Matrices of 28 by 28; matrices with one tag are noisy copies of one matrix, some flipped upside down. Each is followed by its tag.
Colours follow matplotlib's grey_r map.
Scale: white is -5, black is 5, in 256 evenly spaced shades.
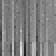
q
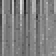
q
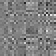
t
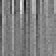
q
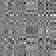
t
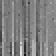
q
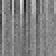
q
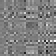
t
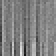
q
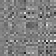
t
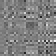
t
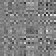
t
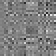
t
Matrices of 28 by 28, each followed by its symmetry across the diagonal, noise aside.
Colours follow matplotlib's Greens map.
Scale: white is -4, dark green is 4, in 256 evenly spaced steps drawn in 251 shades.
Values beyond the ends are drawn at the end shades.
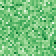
neither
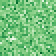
neither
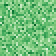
neither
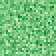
antisymmetric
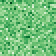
neither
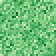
symmetric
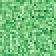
antisymmetric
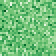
antisymmetric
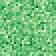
antisymmetric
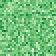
neither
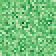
symmetric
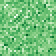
symmetric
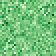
antisymmetric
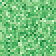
symmetric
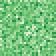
symmetric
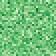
neither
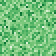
symmetric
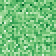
antisymmetric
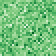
symmetric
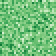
antisymmetric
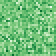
antisymmetric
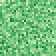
neither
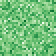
symmetric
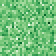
neither
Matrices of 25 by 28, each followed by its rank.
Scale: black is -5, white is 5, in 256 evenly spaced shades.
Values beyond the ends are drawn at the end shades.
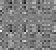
three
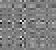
two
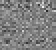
five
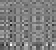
two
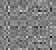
three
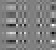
one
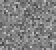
full rank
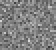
full rank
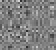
three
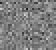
five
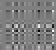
one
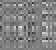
two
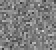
full rank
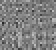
five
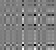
one
